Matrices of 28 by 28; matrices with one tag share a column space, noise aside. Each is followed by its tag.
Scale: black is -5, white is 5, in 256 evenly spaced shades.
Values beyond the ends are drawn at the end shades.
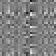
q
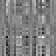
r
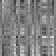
r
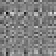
q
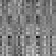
r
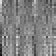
r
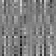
r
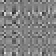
q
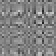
q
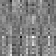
r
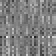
r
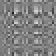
q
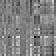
r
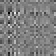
q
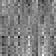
r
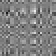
q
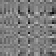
q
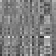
r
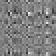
q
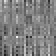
r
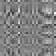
q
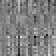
r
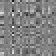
q
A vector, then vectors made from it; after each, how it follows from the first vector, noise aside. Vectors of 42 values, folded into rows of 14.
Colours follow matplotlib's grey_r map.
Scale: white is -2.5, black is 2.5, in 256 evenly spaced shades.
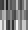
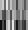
negated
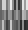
reversed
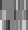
partly zeroed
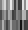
reversed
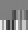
partly zeroed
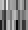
negated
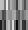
negated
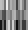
negated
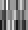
negated
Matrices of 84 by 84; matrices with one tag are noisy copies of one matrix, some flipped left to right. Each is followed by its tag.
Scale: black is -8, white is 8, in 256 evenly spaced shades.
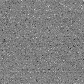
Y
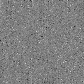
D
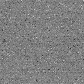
Y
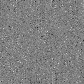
D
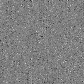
D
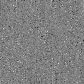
D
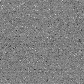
Y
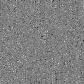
D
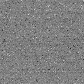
Y
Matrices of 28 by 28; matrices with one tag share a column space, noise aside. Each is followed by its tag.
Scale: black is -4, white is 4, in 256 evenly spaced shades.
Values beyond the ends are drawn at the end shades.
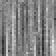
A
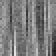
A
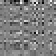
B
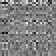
B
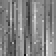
A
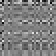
B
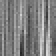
A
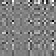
B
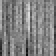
A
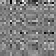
B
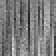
A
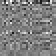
B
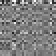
B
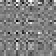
B
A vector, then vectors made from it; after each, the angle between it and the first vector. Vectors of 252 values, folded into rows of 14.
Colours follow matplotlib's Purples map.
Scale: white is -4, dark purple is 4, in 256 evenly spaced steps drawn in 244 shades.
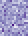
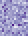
nearly parallel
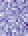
orthogonal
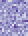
nearly opposite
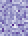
nearly parallel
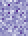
partly opposed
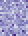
partly aligned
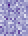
orthogonal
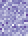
nearly opposite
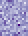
partly aligned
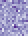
nearly opposite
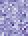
partly aligned
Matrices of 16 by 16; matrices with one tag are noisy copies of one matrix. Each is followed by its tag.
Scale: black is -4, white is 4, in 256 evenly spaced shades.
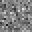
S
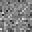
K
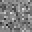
S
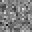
S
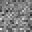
K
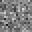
S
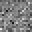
K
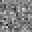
S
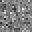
S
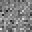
K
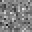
S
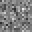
S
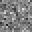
S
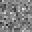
S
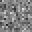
S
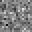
S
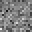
K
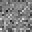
K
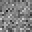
K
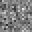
S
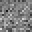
K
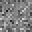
K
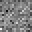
K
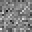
K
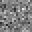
S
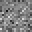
K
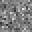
S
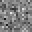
S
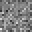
K
